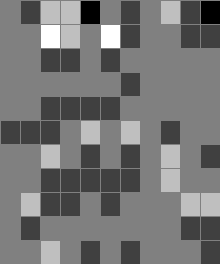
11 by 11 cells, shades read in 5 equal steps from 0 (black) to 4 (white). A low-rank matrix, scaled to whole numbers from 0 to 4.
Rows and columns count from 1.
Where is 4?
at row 2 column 3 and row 2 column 6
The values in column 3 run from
1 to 4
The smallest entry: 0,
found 2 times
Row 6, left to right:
1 1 1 2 3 2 3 2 1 2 2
